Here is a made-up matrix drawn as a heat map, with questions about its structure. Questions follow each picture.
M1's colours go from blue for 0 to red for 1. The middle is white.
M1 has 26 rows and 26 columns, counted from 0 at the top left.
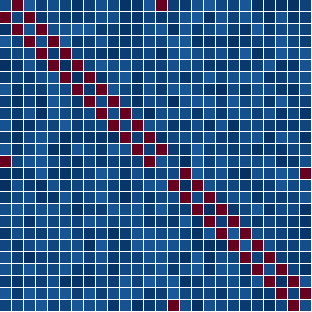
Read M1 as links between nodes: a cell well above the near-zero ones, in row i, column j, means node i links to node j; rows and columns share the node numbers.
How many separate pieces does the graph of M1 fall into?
2
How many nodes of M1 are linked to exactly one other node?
0
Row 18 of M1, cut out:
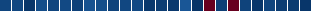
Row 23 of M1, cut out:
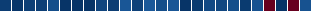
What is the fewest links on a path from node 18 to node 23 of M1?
5
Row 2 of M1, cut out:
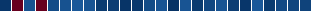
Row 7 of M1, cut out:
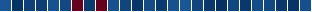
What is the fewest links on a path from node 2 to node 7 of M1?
5
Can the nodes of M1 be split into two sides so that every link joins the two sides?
yes
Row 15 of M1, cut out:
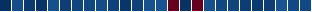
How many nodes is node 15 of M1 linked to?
2
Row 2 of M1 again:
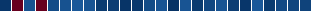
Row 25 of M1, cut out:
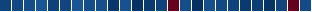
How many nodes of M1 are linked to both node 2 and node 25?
0
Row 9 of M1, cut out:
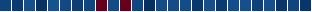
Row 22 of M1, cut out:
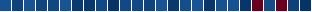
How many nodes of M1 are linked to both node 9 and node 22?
0
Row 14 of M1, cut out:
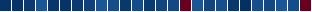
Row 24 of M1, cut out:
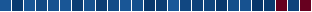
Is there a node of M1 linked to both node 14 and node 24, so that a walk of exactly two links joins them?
yes
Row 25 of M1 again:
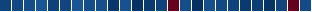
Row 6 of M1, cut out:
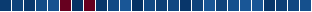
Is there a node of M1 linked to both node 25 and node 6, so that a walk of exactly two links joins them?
no
